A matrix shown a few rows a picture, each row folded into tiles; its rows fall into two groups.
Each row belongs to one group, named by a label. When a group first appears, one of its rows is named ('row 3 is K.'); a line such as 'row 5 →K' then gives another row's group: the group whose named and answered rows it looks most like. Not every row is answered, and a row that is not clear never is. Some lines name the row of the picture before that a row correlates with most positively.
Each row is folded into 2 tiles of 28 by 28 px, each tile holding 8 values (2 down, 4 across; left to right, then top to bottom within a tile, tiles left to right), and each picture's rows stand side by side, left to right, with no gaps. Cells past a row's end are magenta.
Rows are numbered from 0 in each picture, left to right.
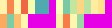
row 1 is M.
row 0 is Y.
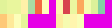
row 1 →Y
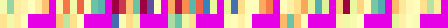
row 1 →Y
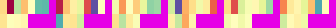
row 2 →Y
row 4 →Y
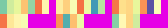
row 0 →M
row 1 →Y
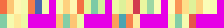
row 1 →Y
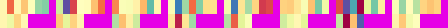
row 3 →M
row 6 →M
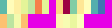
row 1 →Y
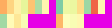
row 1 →M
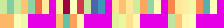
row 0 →M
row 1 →Y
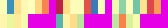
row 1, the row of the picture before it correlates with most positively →3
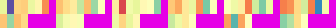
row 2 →Y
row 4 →Y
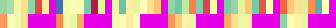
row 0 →M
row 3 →M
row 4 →M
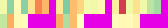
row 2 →Y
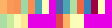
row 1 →M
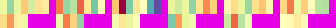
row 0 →M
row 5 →Y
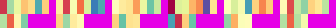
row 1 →Y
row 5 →Y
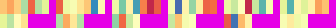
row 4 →Y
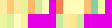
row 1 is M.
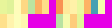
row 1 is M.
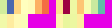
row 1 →Y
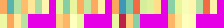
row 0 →M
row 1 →M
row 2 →M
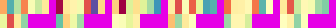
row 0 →M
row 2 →Y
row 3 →Y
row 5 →Y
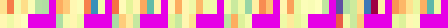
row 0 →Y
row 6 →M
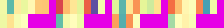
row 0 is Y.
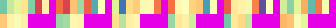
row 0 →M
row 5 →M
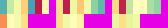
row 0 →M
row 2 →Y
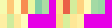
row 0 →Y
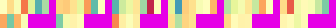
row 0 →Y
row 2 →M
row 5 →Y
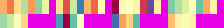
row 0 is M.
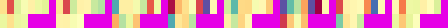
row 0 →Y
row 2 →M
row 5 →M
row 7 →Y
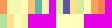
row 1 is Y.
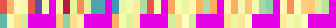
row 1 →Y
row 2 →M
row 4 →Y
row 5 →Y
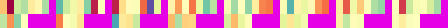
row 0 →Y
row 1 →M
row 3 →Y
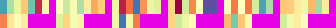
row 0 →M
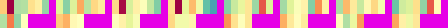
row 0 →Y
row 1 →M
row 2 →Y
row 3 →Y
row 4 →M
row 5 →M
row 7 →M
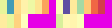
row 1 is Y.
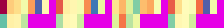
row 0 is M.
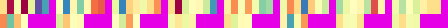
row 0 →Y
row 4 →Y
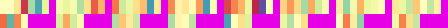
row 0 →Y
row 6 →M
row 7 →M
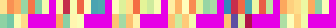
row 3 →Y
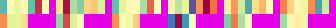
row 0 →M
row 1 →Y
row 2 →M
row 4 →Y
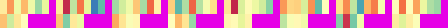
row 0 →Y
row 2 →M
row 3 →M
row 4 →Y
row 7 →Y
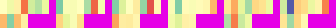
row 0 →Y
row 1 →M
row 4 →Y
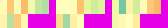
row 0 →Y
